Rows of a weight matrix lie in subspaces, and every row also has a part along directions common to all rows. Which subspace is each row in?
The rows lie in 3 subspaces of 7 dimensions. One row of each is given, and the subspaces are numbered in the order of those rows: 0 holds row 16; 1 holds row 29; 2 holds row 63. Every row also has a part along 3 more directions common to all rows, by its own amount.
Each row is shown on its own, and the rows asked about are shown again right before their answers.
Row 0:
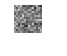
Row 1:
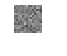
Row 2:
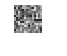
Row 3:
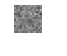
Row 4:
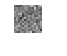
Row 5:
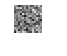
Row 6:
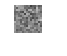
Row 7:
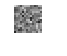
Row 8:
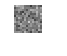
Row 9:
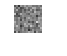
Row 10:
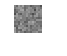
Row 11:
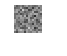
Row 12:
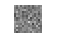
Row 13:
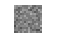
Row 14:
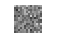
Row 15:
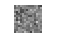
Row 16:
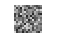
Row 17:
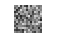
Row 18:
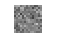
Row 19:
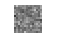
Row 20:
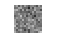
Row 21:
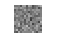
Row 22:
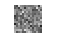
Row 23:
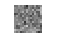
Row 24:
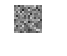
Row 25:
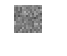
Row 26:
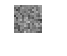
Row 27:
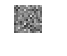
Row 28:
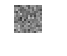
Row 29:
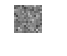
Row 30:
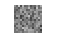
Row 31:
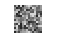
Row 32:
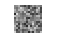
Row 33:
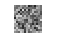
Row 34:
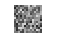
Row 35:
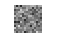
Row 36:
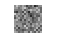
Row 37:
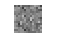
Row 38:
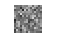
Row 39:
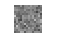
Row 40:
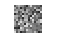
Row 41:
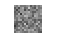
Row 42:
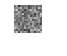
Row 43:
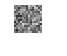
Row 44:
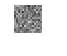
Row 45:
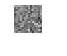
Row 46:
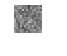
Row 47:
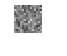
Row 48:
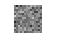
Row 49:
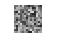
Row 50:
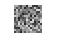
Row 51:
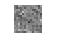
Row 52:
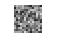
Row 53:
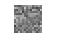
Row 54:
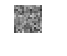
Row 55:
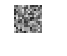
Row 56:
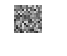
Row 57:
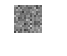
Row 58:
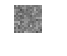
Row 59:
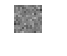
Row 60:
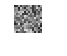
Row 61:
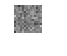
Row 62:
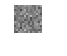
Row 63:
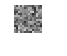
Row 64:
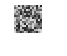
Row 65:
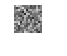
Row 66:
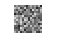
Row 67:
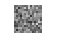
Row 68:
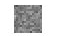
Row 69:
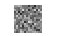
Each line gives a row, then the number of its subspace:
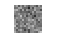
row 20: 1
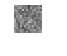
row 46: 1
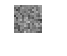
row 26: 2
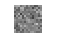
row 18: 1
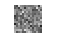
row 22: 0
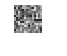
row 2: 2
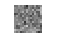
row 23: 0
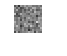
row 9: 2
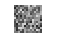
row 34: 1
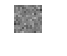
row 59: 0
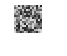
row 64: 1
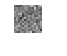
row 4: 2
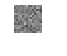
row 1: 0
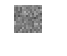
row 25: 0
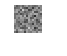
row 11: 1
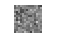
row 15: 2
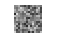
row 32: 2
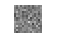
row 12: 1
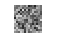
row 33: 1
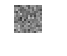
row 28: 2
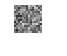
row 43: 1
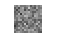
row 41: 1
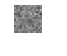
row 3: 0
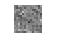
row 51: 0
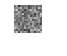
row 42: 0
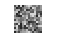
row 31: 2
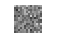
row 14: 0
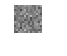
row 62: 0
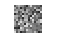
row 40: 0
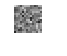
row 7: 0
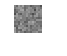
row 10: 2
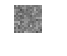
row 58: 2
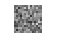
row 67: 1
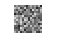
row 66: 0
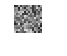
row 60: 0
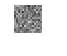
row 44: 1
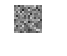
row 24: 1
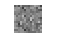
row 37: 0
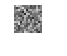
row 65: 2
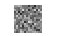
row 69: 1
